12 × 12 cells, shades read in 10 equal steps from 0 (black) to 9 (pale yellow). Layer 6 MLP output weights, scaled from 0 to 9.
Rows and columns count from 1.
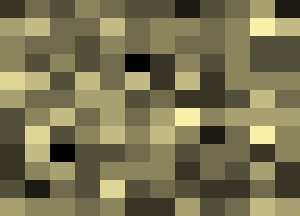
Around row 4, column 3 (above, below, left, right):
4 3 3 3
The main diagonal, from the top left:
2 7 4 3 4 3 6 5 4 3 4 6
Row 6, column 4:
6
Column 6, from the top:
3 4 4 0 7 3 4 5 4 5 3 2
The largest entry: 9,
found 3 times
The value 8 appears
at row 5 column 1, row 8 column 2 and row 11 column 5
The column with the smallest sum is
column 9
